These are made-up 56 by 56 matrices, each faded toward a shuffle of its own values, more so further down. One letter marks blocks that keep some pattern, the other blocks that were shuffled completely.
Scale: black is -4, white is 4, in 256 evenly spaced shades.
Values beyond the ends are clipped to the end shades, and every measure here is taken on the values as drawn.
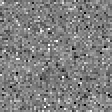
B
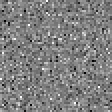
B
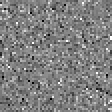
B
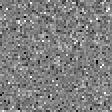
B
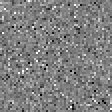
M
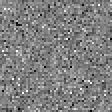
B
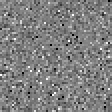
B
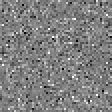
B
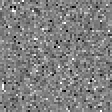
B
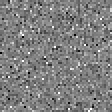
M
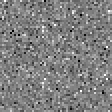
M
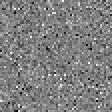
B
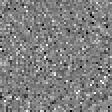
B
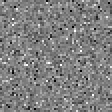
M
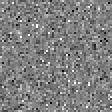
B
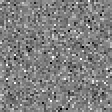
B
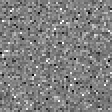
B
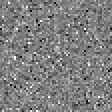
B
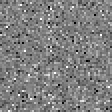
B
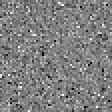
B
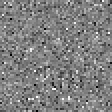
B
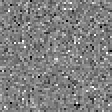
B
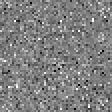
B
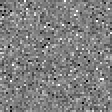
M
